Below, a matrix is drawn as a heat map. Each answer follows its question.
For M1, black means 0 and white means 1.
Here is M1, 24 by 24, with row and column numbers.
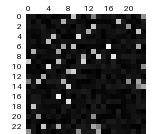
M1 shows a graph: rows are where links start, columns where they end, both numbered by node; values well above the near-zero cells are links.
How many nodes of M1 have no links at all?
3
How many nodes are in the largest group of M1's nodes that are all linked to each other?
3
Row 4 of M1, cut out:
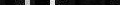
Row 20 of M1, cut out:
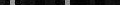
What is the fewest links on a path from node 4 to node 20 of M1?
5
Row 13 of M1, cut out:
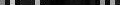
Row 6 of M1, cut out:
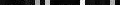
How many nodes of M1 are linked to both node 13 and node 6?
2
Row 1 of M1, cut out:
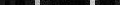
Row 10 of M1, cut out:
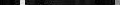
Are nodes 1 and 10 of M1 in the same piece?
yes
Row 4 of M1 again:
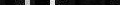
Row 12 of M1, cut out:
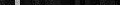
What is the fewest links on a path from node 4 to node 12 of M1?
6
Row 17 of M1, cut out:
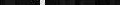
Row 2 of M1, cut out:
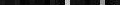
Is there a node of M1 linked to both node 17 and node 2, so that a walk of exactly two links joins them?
no
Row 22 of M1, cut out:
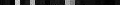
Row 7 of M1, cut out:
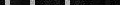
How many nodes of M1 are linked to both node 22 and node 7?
2
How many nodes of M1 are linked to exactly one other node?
5
